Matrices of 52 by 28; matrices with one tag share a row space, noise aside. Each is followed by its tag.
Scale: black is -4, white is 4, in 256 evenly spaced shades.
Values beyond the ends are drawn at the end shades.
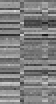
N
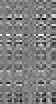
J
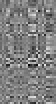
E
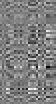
E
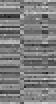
N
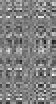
J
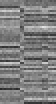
N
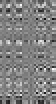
J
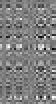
J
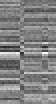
N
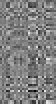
E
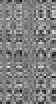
J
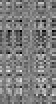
J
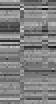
N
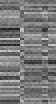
N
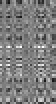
J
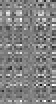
J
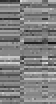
N
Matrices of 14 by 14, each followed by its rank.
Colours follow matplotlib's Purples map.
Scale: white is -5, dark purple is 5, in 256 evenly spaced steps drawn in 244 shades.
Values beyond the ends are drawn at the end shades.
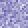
full rank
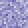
full rank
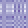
one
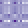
one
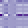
one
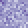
full rank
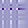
one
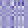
one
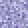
full rank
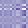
one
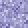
full rank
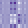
one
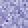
full rank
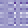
one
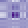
one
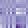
one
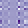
one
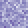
full rank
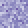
full rank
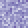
full rank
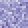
full rank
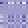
one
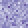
full rank
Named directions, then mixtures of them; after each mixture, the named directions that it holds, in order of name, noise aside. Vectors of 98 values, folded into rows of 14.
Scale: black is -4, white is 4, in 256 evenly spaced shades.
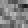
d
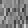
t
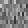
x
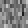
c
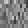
c, x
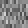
t, x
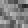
d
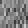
t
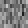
c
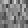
c, x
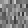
x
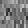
d, t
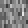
c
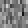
c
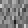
t, x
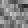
d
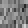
d, t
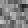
d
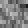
d, x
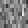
c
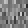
x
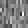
c, x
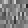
x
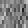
c, t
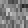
d, t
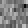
d, t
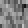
c, d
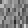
t, x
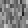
c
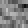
d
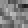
d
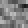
d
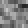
d
